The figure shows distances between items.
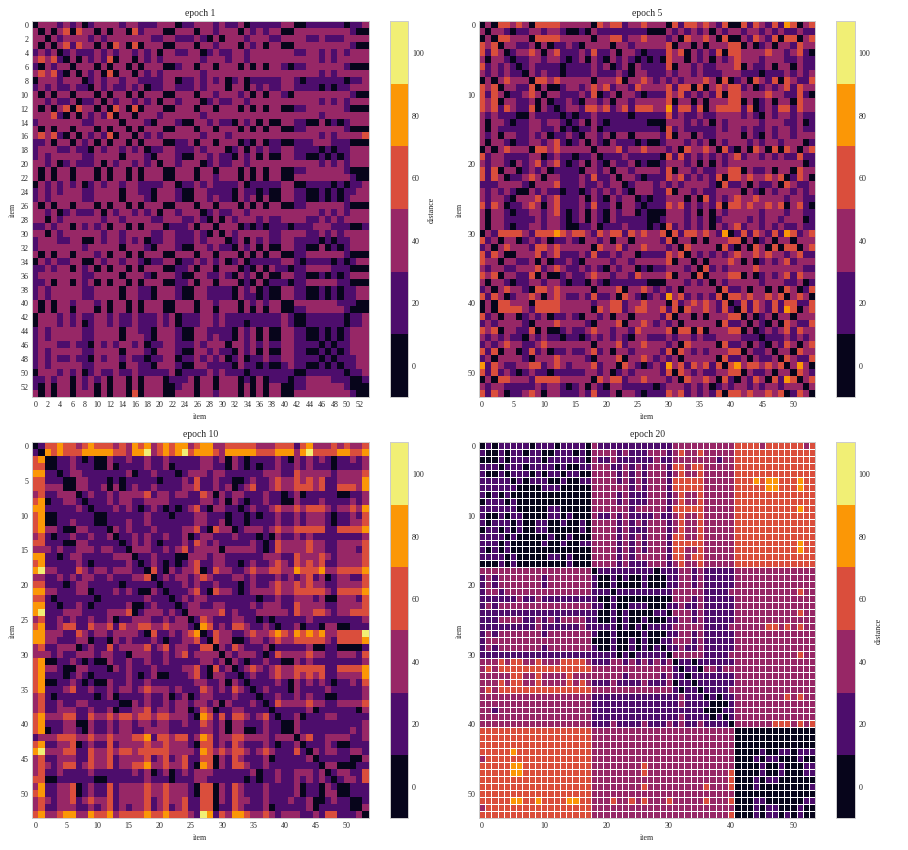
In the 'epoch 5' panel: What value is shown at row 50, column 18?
40
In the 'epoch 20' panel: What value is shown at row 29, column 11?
40
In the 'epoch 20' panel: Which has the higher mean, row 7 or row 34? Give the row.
34
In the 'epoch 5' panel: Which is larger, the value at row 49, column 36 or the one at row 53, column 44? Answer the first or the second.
the first
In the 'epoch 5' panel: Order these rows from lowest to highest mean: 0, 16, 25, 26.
16, 25, 26, 0
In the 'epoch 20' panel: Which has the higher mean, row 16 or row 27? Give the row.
16
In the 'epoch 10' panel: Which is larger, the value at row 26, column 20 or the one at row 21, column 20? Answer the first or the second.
the first
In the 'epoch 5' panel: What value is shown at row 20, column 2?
40
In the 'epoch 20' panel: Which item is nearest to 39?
37
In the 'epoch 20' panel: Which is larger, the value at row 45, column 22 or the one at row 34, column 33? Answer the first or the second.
the first
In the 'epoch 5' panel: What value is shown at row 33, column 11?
40
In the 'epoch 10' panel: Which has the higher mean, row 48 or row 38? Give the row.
38
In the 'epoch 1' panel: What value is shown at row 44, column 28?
20
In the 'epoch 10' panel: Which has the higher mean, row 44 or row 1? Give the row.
1
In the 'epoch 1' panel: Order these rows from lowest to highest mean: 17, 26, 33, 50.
17, 50, 26, 33
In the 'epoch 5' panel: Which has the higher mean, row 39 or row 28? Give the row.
39
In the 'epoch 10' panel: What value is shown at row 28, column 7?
40
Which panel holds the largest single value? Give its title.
epoch 10
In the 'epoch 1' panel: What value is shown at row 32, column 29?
40
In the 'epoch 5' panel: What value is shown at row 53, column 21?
40
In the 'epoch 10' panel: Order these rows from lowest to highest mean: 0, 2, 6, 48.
48, 2, 6, 0
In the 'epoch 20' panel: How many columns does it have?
54
